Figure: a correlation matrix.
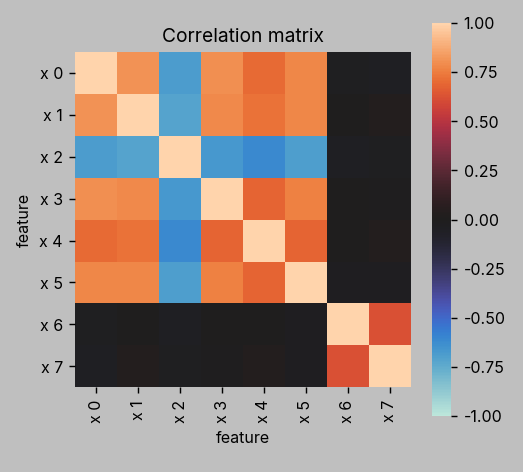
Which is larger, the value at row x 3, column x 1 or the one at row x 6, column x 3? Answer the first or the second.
the first
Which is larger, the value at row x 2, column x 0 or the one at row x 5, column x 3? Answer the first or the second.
the second
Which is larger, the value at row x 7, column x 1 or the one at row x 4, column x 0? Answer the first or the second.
the second
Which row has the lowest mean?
x 2
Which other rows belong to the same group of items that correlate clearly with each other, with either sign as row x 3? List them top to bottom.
x 0, x 1, x 2, x 4, x 5
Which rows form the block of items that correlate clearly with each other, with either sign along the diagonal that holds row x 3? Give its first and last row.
x 0 to x 5
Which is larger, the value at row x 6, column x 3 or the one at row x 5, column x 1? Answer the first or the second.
the second
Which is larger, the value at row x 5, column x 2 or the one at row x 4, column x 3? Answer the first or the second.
the second
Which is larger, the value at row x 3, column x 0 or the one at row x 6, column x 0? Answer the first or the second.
the first
